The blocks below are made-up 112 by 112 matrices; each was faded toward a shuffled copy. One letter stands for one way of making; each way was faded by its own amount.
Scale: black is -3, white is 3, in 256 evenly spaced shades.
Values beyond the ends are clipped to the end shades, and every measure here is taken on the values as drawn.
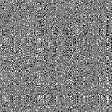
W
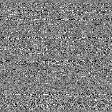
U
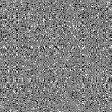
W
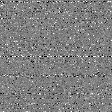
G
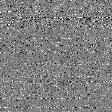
G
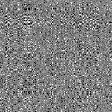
W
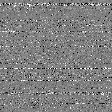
G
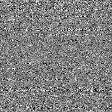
U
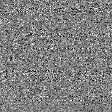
U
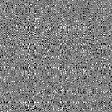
W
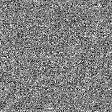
U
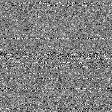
U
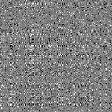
W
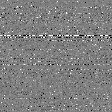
G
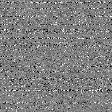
G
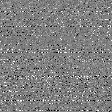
G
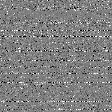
G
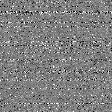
G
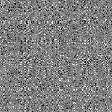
W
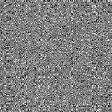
W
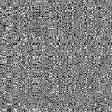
W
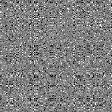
W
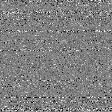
G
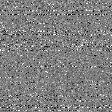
G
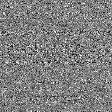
U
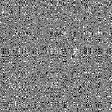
W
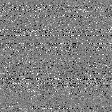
G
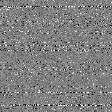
G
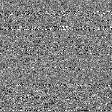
U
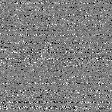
G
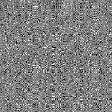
W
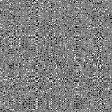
W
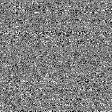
U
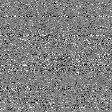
G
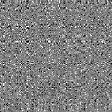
W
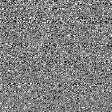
U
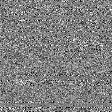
U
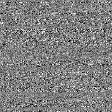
U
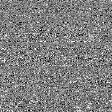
U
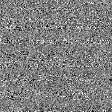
U
